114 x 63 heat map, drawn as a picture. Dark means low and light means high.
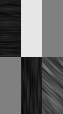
The table splits into 2 rows of 3 panels. Panel 1,1: very low, streaked across, faint in contrast. Panel 1,2: very high, flat. Panel 1,3: middling, flat. Panel 2,1: middling, flat. Panel 2,2: very low, streaked downward, faint in contrast. Panel 2,3: low, slanting down to the right.
